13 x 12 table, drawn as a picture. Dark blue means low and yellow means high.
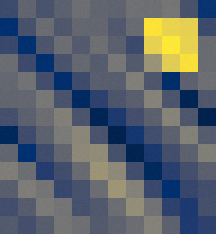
Calmest part: top middle. Odd patch: higher, in the top right. Ninth with the highest average: top right. Grain: diagonal, down to the right.
